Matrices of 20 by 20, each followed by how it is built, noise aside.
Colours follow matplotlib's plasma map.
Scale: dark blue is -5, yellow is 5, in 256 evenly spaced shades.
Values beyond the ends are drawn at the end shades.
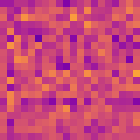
low rank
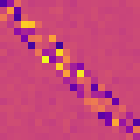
banded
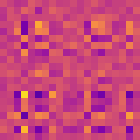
low rank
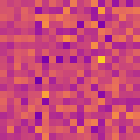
low rank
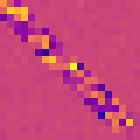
banded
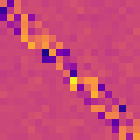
banded
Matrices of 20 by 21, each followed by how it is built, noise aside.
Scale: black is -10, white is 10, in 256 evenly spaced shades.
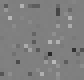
sparse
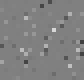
sparse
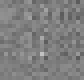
low rank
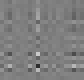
low rank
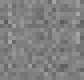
low rank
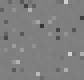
sparse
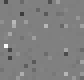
sparse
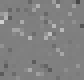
sparse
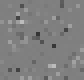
sparse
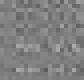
low rank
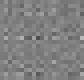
low rank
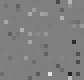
sparse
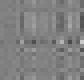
low rank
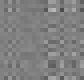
low rank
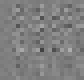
low rank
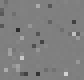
sparse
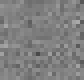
low rank
